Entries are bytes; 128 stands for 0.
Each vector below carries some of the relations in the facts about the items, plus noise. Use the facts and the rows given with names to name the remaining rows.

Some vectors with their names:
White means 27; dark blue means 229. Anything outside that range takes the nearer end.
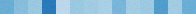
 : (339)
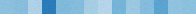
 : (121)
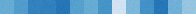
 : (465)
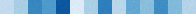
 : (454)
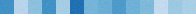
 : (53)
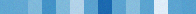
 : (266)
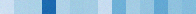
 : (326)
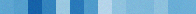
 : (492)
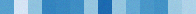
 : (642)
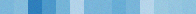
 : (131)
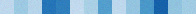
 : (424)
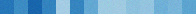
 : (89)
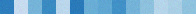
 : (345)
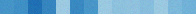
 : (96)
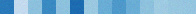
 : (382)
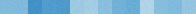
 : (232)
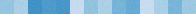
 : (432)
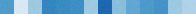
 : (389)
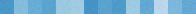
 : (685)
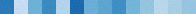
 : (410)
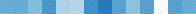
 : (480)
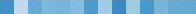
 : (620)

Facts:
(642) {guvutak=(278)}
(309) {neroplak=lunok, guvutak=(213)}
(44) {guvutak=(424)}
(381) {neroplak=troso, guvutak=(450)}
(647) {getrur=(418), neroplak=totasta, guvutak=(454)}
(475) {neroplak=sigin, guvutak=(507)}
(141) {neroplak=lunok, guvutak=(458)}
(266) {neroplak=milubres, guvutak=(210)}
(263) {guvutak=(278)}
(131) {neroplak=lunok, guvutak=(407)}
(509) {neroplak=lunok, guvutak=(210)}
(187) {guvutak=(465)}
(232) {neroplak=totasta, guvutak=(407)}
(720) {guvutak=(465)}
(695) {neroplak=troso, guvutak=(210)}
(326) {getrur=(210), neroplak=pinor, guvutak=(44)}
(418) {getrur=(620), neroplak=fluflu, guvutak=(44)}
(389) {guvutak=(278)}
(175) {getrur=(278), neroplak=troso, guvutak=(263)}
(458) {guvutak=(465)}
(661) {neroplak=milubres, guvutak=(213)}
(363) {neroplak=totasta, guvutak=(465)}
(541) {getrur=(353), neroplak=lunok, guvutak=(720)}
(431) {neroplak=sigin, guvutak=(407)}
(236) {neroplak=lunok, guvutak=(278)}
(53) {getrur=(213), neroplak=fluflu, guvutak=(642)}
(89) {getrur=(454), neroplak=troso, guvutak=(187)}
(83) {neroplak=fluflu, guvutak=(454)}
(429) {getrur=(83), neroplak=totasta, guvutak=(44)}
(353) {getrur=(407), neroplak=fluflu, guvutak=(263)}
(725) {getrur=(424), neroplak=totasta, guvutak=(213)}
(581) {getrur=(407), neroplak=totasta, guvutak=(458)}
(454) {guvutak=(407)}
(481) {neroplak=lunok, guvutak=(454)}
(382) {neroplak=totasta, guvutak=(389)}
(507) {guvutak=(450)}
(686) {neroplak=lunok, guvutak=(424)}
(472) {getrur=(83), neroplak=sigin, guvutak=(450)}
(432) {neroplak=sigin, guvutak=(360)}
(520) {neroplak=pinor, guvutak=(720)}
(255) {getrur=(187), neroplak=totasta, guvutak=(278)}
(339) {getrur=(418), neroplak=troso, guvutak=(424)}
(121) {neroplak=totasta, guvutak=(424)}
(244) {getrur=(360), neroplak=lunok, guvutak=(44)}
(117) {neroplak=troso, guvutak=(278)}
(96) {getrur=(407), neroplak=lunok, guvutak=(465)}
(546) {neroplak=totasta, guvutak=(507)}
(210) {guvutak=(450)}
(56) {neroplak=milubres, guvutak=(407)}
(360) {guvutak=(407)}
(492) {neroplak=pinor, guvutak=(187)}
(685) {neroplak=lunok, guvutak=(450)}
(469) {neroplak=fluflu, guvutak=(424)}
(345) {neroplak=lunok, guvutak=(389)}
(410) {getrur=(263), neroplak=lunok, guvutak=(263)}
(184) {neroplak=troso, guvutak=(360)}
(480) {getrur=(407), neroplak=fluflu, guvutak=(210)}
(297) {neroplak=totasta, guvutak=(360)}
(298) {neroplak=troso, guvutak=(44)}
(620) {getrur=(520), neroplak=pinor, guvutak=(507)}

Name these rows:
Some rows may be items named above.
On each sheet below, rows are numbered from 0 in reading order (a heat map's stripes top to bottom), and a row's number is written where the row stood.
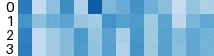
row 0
(353)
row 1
(685)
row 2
(475)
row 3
(475)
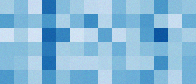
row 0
(429)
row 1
(309)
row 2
(44)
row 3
(686)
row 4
(298)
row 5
(725)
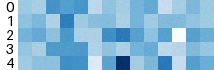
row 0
(432)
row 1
(469)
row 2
(480)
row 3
(431)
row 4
(210)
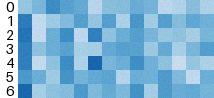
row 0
(83)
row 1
(475)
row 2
(117)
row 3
(381)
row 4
(353)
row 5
(661)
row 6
(546)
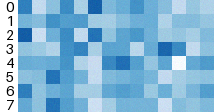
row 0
(353)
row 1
(232)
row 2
(175)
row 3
(213)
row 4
(509)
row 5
(481)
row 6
(381)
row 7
(184)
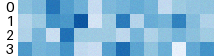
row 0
(481)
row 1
(407)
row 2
(418)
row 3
(695)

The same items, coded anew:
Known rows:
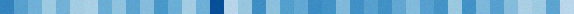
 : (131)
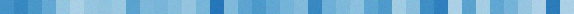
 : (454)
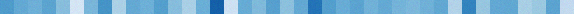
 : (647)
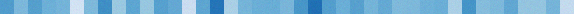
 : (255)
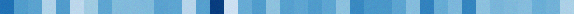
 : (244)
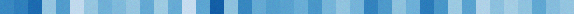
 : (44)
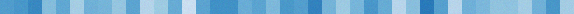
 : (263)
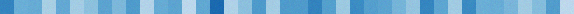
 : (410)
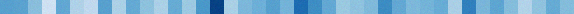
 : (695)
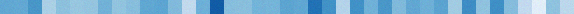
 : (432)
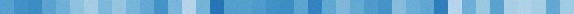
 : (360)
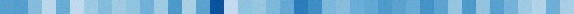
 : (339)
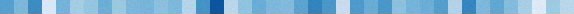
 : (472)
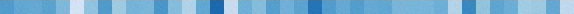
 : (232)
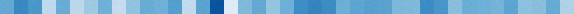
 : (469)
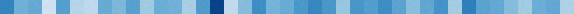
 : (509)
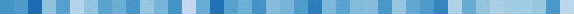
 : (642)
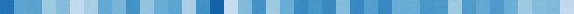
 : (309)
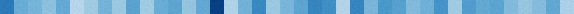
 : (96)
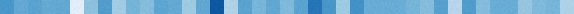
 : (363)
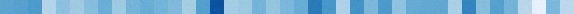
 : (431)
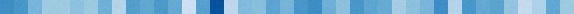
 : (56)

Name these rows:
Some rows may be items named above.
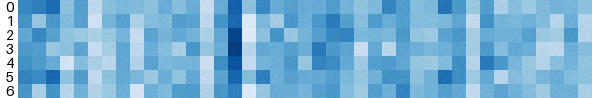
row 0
(44)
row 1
(546)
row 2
(83)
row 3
(89)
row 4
(266)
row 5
(44)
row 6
(620)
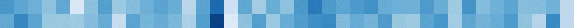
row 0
(121)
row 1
(83)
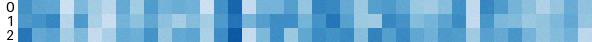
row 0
(266)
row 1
(210)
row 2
(309)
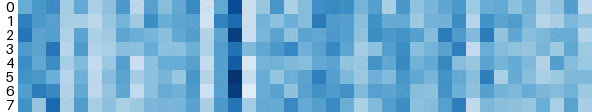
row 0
(53)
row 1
(661)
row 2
(244)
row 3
(450)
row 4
(326)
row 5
(298)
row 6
(418)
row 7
(507)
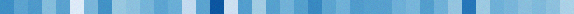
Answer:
(429)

